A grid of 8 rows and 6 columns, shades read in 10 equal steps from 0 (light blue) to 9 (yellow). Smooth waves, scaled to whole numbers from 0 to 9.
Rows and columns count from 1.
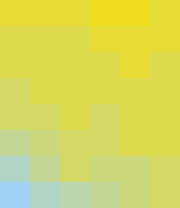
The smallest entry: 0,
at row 8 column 1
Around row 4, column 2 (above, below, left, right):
7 6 6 7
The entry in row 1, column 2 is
8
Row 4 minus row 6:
2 2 1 1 0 0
